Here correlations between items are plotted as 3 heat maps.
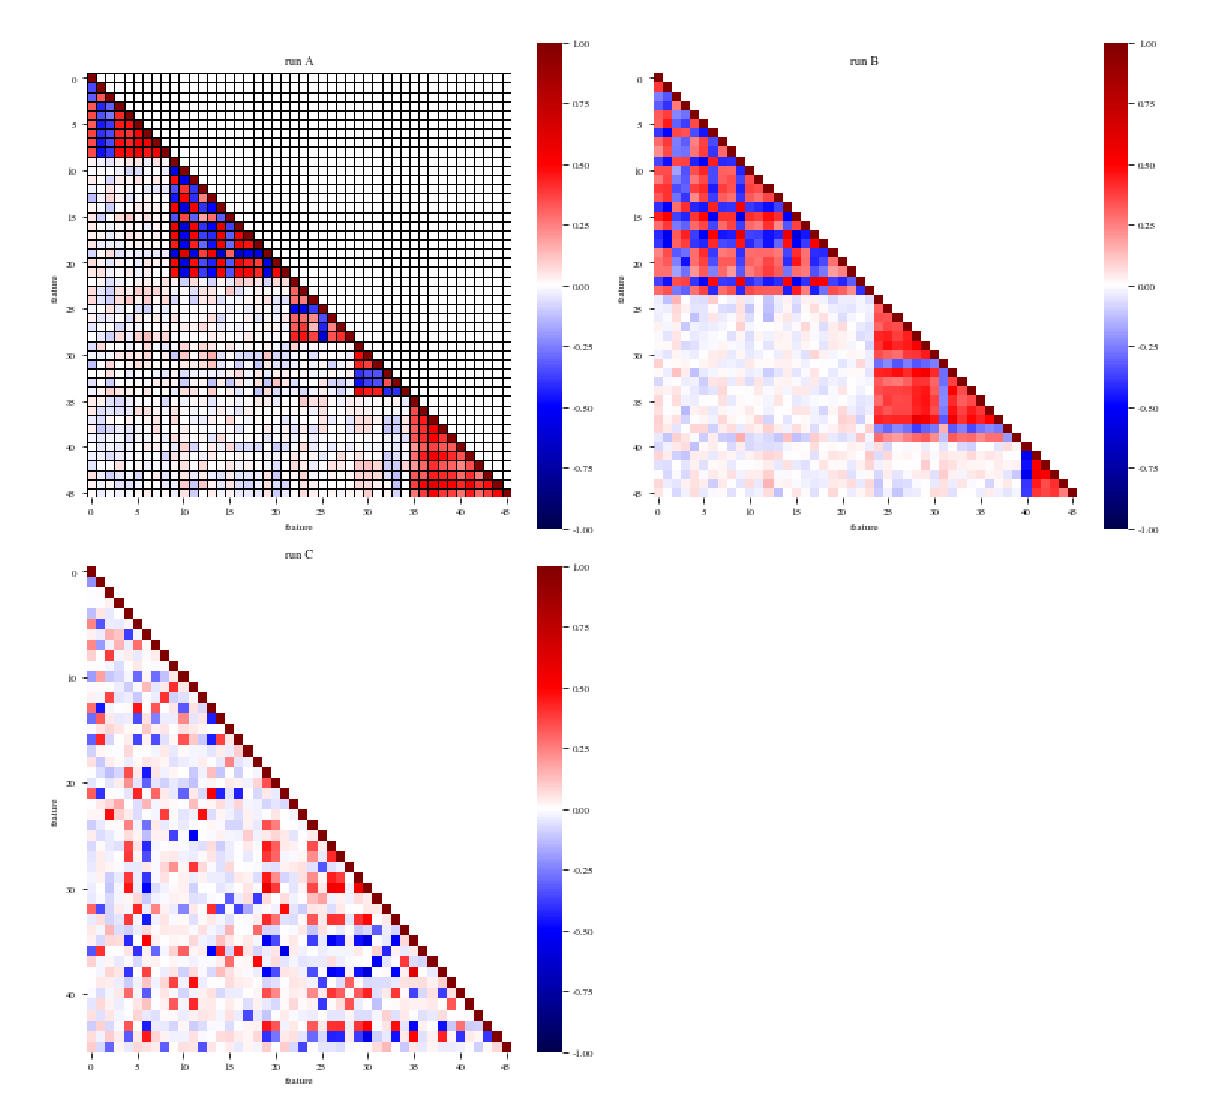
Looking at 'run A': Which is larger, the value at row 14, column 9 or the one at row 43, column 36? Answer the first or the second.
the first
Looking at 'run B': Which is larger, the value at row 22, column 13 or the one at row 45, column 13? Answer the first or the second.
the second
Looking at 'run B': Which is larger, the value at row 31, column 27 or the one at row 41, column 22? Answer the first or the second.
the second
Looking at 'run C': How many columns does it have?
46
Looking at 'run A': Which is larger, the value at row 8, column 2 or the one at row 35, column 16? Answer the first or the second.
the second
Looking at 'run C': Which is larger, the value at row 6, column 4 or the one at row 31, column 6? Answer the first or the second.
the second
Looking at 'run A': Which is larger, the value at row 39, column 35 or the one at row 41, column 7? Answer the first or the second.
the first
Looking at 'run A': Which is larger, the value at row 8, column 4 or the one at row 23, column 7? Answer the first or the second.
the first
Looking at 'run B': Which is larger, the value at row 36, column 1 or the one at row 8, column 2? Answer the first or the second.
the first
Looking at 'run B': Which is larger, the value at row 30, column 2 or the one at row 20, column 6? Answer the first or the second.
the first
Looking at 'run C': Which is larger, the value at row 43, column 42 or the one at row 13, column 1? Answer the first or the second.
the first
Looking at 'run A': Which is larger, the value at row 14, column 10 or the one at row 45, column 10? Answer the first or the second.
the second
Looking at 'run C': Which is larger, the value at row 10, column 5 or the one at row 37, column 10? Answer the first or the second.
the second
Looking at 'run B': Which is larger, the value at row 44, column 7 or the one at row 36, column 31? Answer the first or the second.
the first
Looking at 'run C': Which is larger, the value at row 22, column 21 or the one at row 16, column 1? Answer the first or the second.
the second
